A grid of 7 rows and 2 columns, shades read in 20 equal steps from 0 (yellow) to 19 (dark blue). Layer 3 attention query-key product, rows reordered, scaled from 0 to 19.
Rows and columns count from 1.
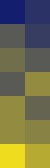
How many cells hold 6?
0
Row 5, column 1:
8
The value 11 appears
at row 3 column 1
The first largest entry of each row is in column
1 2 2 1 2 2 2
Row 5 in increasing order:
8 12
